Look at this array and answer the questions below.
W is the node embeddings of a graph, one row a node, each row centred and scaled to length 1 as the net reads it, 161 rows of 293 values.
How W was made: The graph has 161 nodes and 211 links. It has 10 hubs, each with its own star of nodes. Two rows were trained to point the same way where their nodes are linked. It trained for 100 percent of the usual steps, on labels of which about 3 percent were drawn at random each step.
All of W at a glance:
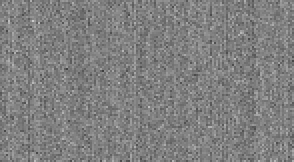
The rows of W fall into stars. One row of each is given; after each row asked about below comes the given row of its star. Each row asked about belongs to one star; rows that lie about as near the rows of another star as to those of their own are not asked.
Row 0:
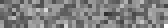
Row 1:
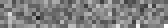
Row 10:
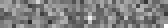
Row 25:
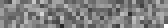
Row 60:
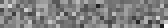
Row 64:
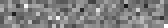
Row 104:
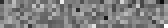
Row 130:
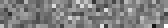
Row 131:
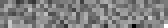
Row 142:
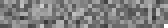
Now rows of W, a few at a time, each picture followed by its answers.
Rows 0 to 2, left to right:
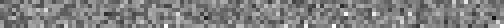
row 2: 60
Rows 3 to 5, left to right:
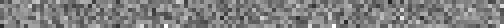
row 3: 0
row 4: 60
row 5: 64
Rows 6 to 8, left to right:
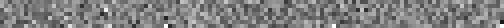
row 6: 130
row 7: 25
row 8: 142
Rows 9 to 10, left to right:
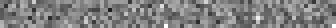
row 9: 0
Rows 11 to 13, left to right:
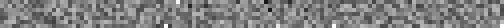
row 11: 130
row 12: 1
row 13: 131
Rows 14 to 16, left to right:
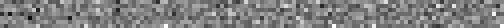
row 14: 131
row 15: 25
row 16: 142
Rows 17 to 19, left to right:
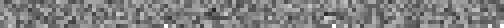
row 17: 130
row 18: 10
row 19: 0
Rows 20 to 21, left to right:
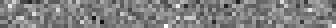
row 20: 25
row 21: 25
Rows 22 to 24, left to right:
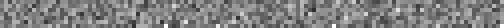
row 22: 130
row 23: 142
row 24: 130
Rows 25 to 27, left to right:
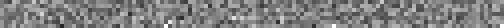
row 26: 64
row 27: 131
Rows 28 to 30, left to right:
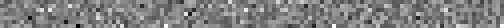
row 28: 131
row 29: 104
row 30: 131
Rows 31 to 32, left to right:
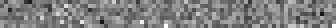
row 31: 25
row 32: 0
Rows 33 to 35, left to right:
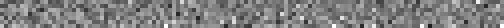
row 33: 131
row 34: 60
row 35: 0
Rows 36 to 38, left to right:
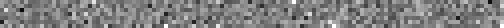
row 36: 130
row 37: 142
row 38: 104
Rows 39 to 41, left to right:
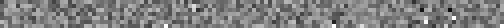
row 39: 60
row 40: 60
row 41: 10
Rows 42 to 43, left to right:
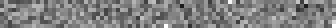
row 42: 142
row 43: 104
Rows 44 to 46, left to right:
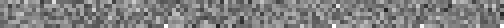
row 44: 10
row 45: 0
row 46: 0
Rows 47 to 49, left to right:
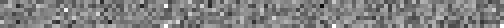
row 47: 64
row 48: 104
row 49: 0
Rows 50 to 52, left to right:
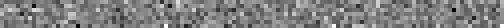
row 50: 131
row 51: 60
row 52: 142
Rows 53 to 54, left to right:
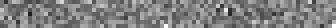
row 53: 25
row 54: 25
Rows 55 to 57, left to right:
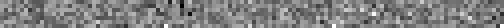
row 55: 130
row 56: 104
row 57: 60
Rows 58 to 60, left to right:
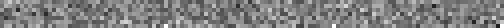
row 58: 10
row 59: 0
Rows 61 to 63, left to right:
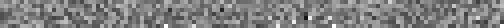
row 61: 10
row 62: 10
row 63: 10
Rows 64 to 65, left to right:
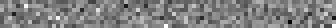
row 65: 0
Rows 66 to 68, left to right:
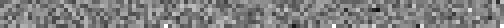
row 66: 25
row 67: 60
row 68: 131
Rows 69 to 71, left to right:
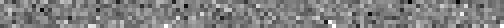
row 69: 131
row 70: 25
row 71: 1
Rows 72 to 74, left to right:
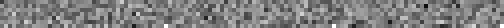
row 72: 60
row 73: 130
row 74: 130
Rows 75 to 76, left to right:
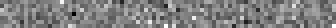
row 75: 1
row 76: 10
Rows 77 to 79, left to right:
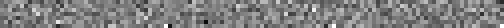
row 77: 142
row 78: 1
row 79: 25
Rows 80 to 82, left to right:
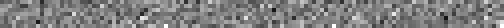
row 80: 142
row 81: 142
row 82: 25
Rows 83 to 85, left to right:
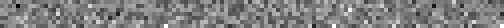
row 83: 25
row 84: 0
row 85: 60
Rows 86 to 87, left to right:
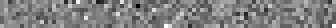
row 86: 1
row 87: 130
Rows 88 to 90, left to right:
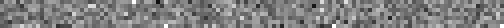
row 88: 142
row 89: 130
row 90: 60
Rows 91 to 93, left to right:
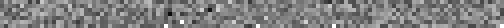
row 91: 25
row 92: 131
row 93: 64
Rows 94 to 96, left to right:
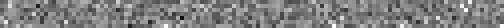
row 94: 60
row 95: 25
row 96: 10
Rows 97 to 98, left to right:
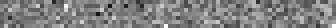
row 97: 64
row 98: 64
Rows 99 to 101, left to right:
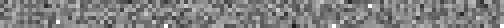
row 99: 1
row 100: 142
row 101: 104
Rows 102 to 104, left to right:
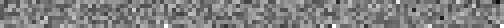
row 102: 131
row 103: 10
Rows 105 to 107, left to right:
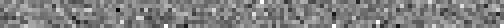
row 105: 10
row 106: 130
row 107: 0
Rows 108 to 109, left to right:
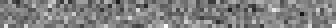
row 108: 64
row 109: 0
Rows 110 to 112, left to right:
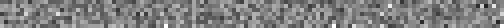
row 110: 131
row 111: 1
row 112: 130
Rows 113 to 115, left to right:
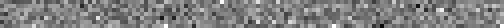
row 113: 131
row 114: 10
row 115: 0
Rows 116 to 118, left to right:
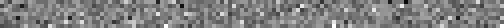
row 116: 142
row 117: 104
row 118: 64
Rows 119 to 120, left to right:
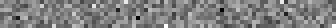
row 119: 142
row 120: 25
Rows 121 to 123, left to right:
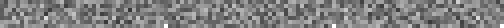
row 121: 60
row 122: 142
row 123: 131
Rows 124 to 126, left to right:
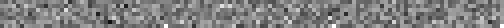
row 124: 64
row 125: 10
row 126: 104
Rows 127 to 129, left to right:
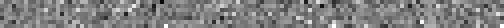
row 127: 104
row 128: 25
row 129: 0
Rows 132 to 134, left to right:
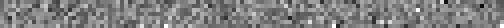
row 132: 60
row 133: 25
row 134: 1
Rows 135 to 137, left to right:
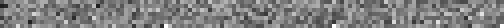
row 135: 60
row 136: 10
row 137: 130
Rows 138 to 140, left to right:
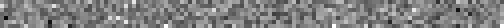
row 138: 10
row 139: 0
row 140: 104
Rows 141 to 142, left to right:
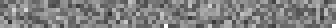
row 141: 60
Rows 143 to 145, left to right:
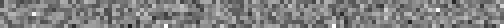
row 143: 60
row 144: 64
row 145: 64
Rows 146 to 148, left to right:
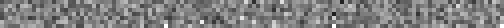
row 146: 0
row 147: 130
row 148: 64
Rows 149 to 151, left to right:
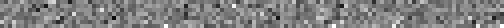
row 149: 64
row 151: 60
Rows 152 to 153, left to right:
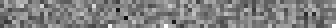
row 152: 142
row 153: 10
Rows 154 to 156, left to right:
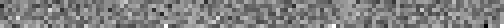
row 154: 0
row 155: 131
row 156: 60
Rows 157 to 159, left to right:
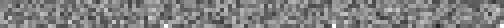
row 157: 25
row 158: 104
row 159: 1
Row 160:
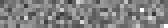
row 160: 25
